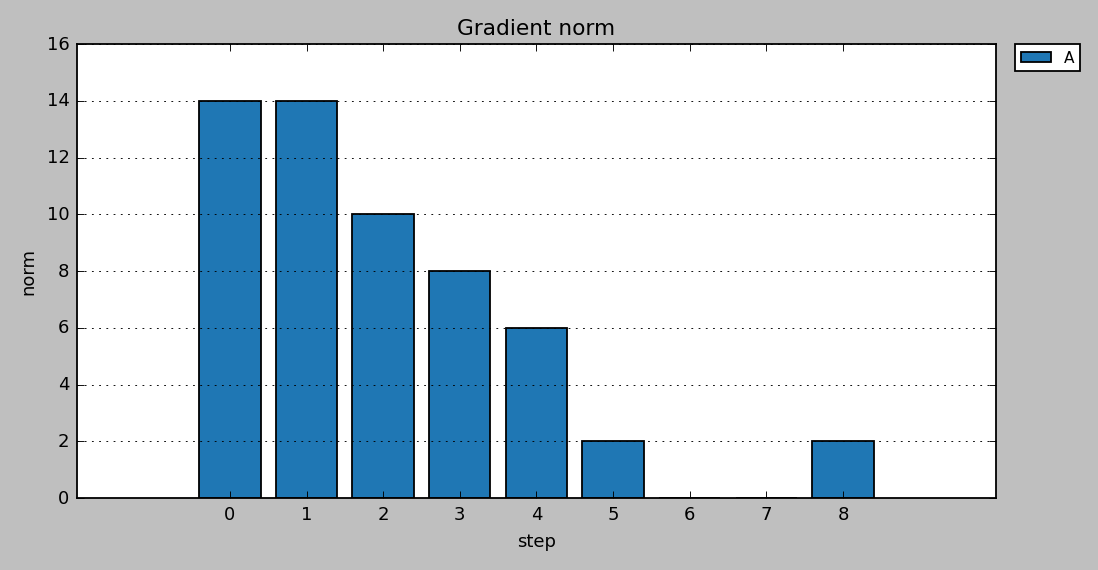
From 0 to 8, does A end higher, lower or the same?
lower
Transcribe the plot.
Title: Gradient norm
x-axis: step, ticks 0 1 2 3 4 5 6 7 8
y-axis: norm, ticks 0 2 4 6 8 10 12 14 16
Legend: A
Values:
A: 14 14 10 8 6 2 0 0 2
